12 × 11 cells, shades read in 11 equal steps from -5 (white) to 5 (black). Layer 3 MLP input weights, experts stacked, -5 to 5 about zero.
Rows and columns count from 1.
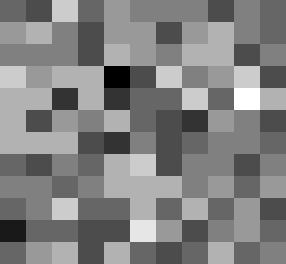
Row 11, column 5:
2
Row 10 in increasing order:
-3 -2 -2 -1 0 1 1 1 1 1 2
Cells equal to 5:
1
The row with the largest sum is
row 11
